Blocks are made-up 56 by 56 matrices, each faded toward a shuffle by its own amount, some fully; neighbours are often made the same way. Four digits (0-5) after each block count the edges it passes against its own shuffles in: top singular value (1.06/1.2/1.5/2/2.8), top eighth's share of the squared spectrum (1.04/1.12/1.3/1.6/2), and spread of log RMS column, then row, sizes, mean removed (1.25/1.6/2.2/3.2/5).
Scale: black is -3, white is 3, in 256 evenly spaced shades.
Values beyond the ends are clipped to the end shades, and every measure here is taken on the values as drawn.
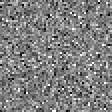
0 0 0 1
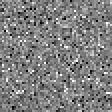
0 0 0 0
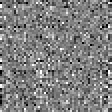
4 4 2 2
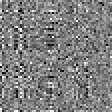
4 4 3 2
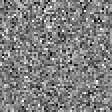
2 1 0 0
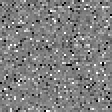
2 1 0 0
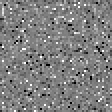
0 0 0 0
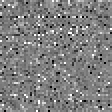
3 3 1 1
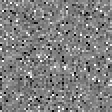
2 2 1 0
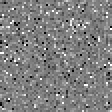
1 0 0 0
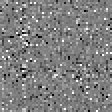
3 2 1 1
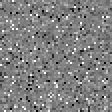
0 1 0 0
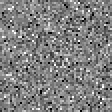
0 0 0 0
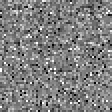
2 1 0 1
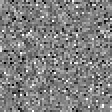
2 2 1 1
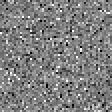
0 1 0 0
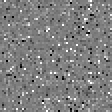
1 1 0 0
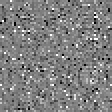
3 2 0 1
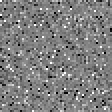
1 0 0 0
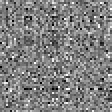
4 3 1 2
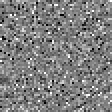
3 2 0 0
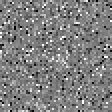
1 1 0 0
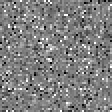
3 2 1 0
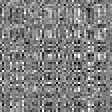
5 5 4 3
